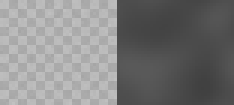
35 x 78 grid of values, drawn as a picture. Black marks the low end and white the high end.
The table splits into one row of 2 panels. Panel 1,1: high, checkered, faint in contrast. Panel 1,2: low, smooth, faint in contrast.
